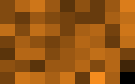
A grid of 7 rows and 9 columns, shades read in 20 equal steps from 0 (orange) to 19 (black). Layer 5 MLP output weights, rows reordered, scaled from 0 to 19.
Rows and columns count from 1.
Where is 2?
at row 1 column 9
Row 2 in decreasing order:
11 11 11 10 9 9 7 6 4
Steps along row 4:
down up up down down up up down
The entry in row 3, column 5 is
10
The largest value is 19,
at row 7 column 9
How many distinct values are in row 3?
6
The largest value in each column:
12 11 12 10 12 11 11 11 19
